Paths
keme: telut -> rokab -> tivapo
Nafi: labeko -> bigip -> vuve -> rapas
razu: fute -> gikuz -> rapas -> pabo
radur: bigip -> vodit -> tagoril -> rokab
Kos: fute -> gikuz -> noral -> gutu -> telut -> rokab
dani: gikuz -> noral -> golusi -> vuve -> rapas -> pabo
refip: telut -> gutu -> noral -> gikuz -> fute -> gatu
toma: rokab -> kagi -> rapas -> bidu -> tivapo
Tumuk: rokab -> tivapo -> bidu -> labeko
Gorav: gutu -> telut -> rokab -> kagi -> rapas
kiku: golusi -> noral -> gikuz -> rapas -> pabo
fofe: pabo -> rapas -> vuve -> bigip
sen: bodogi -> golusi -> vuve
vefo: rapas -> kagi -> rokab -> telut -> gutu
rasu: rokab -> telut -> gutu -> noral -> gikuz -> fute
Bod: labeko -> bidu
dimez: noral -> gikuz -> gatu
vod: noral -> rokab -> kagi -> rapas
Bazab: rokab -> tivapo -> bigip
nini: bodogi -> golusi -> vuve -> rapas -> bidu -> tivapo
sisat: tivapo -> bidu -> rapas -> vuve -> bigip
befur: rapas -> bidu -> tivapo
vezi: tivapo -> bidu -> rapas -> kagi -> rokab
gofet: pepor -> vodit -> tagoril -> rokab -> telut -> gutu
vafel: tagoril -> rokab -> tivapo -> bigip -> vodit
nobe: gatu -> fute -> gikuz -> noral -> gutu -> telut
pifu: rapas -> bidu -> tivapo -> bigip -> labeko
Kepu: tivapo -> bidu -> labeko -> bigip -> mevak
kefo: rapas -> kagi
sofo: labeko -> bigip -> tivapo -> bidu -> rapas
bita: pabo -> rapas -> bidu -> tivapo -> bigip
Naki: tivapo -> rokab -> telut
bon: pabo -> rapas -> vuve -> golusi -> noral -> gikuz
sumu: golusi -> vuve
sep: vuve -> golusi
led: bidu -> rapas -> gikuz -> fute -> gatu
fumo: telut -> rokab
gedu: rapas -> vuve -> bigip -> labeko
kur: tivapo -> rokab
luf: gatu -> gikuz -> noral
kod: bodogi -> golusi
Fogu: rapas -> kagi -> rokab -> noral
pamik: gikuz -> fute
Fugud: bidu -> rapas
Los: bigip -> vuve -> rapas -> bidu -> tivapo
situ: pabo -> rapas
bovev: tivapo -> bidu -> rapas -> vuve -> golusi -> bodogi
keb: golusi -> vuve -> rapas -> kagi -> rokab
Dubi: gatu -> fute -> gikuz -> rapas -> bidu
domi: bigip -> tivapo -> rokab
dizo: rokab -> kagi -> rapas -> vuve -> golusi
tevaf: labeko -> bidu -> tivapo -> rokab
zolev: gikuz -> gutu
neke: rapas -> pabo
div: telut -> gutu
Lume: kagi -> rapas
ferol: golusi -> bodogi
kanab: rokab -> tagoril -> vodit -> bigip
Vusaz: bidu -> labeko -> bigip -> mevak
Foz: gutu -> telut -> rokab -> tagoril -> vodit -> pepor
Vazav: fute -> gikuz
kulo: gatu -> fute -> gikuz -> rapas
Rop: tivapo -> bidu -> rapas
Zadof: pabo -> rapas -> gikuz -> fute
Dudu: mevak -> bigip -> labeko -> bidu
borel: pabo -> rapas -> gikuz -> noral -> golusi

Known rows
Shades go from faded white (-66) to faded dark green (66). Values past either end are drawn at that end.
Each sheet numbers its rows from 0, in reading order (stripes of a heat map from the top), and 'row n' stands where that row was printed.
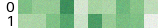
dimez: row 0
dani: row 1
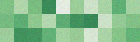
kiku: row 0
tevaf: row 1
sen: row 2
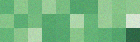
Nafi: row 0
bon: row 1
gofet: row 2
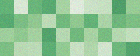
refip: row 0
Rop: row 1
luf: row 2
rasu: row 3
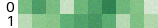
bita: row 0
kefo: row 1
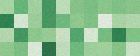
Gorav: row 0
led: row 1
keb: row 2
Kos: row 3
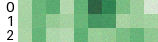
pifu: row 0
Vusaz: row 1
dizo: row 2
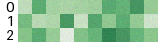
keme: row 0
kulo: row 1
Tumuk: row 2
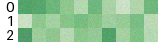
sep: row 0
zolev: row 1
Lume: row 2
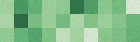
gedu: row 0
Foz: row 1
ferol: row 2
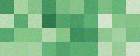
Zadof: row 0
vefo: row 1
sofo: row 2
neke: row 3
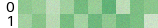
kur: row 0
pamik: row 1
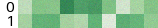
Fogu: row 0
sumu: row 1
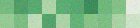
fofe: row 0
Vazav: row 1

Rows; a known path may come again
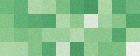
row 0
vezi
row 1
kod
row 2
div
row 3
dani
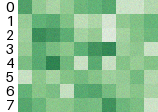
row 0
Fugud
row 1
ferol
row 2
sen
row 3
befur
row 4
nini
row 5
zolev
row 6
sisat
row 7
situ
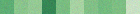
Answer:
borel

